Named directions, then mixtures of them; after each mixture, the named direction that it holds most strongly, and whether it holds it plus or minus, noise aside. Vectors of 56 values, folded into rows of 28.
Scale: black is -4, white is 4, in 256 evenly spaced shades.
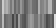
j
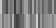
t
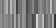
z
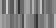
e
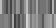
t, plus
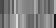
j, minus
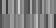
e, minus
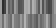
e, plus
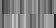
j, minus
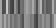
e, plus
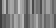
e, minus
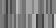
z, minus
